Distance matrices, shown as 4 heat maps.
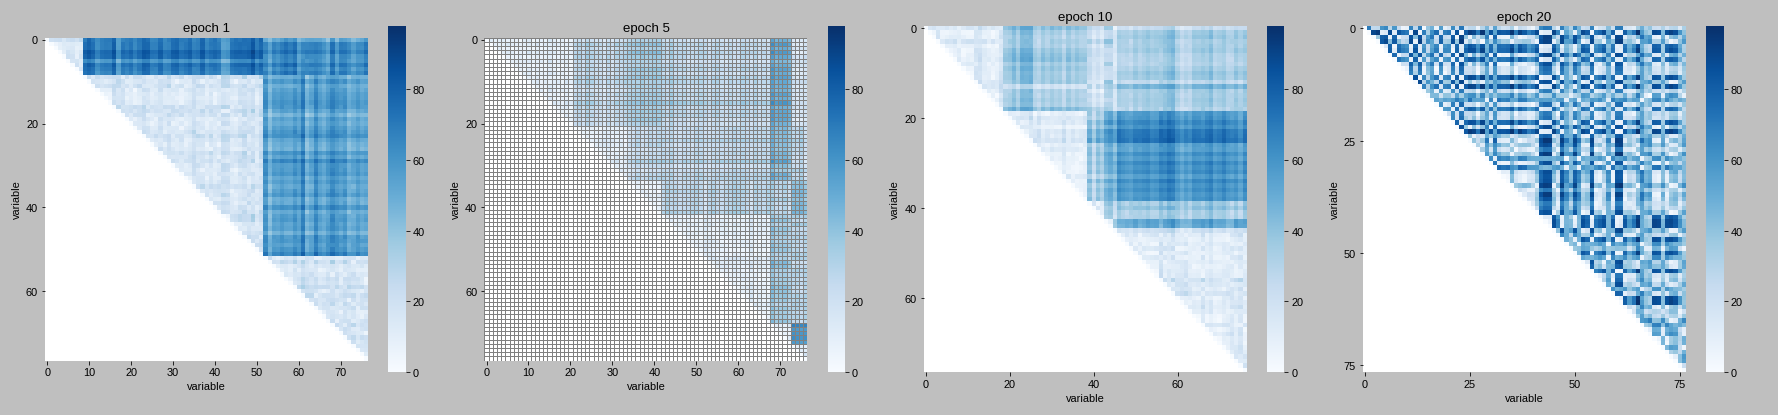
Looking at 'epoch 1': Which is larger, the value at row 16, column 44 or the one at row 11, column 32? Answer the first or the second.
the second
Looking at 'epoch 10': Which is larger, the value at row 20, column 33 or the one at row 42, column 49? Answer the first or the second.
the second
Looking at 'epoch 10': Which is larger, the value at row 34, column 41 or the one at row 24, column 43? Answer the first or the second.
the second
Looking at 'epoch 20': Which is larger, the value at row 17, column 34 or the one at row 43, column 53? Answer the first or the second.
the second
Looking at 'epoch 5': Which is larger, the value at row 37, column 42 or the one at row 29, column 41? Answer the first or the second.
the second
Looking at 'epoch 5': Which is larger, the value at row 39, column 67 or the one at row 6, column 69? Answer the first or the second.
the second
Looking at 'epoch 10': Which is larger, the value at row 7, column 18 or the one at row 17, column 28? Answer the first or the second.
the second
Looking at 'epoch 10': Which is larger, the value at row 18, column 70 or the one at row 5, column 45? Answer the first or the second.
the first
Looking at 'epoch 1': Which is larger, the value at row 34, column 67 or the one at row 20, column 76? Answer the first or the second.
the first
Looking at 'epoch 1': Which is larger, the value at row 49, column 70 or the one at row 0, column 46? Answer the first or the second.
the second
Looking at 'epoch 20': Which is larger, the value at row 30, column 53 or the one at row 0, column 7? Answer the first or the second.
the second
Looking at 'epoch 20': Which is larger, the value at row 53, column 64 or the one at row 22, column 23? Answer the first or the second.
the second
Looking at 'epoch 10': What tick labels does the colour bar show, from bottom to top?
0, 20, 40, 60, 80
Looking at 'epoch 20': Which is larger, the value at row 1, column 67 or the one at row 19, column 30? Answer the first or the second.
the first
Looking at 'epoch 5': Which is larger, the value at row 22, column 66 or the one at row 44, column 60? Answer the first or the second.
the first
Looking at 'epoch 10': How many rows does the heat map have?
77
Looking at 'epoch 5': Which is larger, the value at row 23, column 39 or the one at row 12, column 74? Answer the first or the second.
the first
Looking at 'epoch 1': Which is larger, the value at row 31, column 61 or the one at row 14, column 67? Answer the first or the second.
the first
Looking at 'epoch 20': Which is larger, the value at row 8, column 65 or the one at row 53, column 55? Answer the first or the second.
the first
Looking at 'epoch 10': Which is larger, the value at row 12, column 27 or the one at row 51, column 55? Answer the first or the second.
the first
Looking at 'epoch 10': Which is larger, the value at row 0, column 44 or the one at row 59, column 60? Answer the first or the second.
the first
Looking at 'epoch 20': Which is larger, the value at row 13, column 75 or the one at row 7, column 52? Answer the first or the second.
the second
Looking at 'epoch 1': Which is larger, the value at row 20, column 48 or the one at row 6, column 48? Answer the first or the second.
the second
